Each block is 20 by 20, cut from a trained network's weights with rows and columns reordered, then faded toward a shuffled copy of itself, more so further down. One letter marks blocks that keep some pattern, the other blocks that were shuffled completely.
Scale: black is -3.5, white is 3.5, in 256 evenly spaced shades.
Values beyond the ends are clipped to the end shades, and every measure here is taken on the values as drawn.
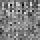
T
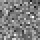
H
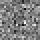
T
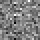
T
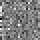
T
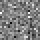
H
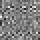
T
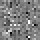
T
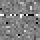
T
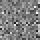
T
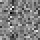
T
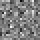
T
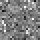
H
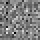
T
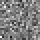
H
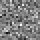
H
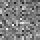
T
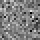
H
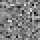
H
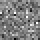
H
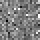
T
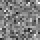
H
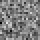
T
